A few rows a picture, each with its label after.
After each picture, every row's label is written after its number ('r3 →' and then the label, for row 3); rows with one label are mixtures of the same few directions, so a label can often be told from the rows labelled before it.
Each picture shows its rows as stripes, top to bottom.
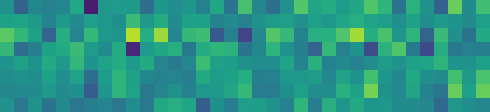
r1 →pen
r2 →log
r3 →log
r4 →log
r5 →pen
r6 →pen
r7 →pen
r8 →pen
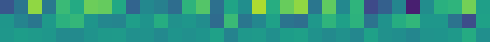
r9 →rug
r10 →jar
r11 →jar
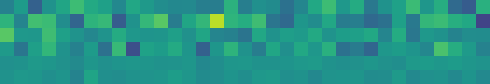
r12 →jar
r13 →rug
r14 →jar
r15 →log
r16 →log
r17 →pen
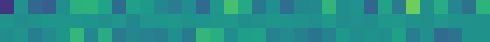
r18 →jar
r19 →log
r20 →log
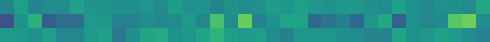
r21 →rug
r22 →jar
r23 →rug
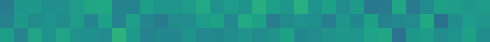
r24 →rug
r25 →log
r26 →rug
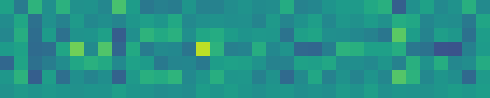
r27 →rug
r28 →rug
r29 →rug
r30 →log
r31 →jar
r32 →rug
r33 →pen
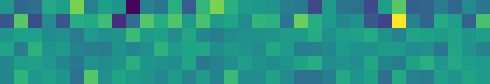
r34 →log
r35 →rug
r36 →log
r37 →jar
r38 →log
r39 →pen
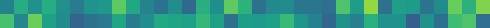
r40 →pen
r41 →jar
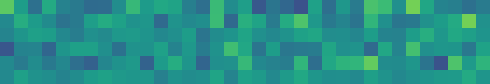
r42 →rug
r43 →jar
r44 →log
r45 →jar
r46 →pen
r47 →jar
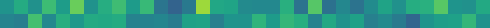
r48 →pen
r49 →rug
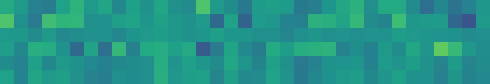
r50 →log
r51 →jar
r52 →rug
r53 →log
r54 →jar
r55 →jar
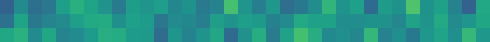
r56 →jar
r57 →jar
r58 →jar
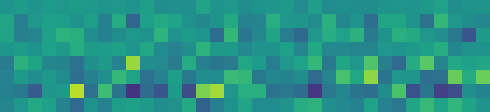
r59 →pen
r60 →log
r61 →jar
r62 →pen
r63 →log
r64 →pen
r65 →log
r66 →log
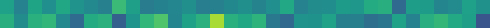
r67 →rug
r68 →rug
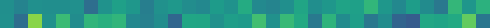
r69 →pen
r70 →rug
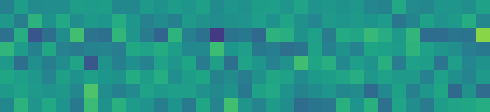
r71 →rug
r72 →rug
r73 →rug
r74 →rug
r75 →pen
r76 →log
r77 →pen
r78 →pen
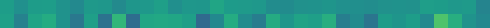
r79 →rug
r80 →log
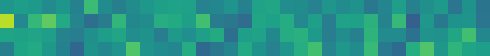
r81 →pen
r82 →jar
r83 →jar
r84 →log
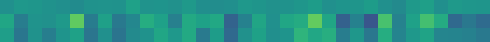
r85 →log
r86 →pen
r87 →pen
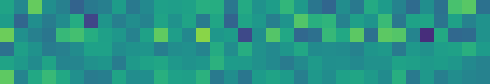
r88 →jar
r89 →pen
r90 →log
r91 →jar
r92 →rug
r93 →jar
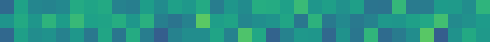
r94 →rug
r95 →pen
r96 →log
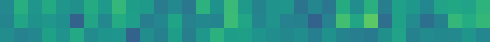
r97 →pen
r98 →pen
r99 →log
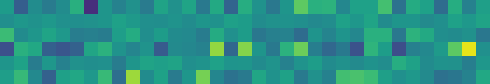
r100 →pen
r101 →pen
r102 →rug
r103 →jar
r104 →rug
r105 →log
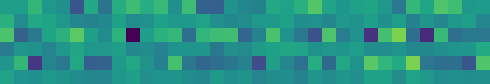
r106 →log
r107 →jar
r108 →log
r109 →rug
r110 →rug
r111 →rug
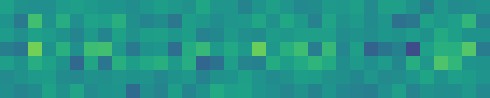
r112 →log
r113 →rug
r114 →log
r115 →rug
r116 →log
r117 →log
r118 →log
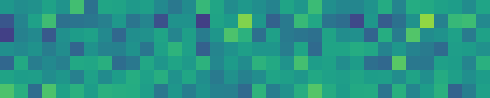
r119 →pen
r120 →log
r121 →jar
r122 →pen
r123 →rug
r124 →log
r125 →jar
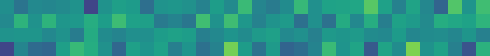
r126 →pen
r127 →pen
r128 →pen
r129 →jar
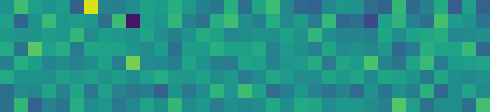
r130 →pen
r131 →log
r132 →pen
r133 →rug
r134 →log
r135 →log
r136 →log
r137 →rug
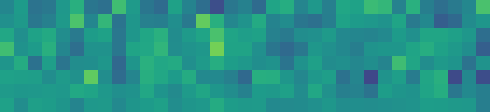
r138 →rug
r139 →log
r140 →rug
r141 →rug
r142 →rug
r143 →pen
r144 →pen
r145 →rug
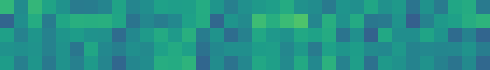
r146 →jar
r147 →rug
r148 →pen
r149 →pen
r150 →pen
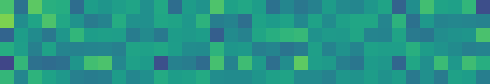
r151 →rug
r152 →jar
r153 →rug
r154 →rug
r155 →jar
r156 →jar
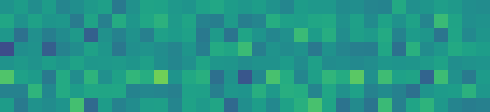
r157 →rug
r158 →log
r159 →pen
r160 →jar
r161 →pen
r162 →log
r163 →rug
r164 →pen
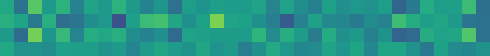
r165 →rug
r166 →rug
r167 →rug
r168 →log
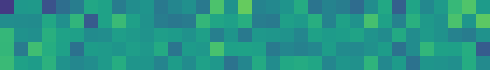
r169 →jar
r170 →pen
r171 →jar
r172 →rug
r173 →jar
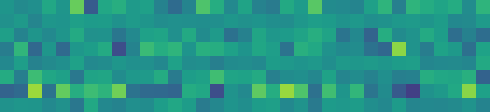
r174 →pen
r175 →jar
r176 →pen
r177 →rug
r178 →rug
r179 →rug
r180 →rug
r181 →pen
